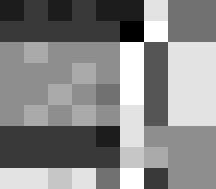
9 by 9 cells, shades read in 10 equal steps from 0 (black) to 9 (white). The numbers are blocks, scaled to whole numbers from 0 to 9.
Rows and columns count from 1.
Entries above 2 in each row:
3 3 9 9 9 9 4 4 8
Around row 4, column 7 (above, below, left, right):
3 3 9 8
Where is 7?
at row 8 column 6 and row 9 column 3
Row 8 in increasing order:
2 2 2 2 2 5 5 6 7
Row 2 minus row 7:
0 0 0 0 1 -8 4 -1 -1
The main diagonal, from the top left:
1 2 5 6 4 8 5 5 5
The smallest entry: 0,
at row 2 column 6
